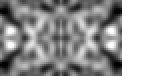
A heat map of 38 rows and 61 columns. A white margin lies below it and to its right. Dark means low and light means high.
There is no seam. It mirrors both left to right and top to bottom. Overall the values sit about 50% of the way up the scale. The values follow a bell shape.
